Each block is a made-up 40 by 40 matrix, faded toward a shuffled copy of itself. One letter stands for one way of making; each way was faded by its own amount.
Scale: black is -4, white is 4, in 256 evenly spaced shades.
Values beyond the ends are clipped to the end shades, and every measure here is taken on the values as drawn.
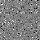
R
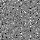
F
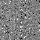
F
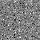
F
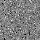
F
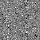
F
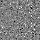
F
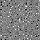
R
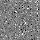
F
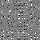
R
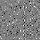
R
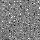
F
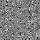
F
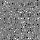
R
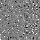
R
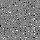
R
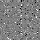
R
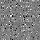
R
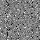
F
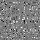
R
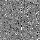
F
